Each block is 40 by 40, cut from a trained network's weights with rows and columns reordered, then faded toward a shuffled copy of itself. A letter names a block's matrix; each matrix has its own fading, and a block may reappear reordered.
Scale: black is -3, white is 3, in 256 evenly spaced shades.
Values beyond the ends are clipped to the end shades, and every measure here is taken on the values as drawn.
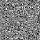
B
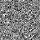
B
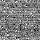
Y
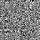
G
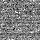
Y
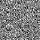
G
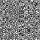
G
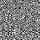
G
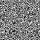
G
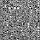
B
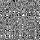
B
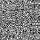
G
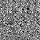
G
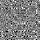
B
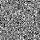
G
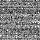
Y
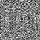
G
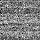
Y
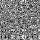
G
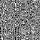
G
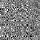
B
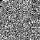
G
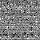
Y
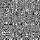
B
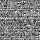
Y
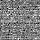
Y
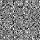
G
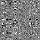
B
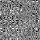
B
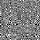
B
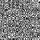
G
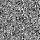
G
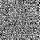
G
